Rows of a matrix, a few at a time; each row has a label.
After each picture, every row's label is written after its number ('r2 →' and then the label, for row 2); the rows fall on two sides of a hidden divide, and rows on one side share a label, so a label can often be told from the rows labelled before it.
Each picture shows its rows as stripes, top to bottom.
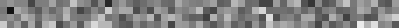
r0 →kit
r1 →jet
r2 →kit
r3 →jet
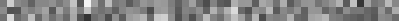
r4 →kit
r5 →kit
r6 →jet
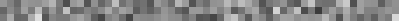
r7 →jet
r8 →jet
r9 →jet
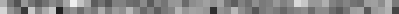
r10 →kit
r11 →jet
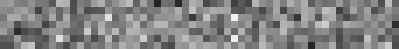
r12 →jet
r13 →jet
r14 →jet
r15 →jet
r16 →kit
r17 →jet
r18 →jet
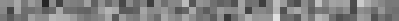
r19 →jet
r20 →jet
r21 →jet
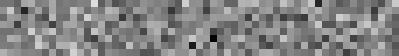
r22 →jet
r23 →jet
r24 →jet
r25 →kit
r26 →jet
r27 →jet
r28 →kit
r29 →jet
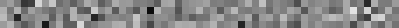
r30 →jet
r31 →jet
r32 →kit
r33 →jet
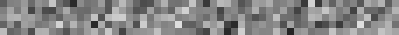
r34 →jet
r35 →jet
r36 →jet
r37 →kit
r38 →kit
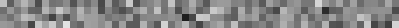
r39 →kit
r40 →kit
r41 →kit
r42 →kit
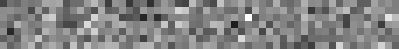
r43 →jet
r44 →kit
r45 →jet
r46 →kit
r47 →kit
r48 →jet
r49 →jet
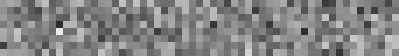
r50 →kit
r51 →kit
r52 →kit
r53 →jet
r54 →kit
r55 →jet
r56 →jet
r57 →kit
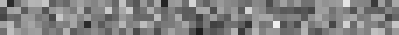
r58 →kit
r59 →jet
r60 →kit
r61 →jet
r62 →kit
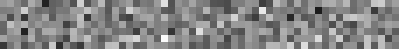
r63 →jet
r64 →kit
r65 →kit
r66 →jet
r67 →jet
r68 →kit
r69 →jet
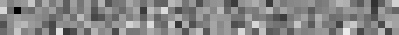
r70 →kit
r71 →kit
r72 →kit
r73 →kit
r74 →kit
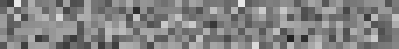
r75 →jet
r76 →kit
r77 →kit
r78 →jet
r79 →jet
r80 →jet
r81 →jet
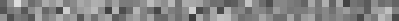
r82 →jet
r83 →jet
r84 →kit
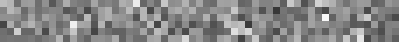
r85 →jet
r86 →jet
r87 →jet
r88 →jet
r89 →jet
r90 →jet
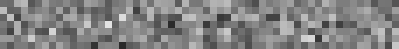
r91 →kit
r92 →kit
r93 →jet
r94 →jet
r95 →jet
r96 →jet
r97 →kit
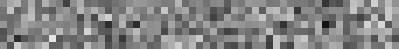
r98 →kit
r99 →jet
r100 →jet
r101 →kit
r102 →kit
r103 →jet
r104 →kit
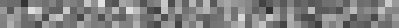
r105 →jet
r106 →jet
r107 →jet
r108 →jet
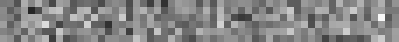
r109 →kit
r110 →kit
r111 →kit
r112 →kit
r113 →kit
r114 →kit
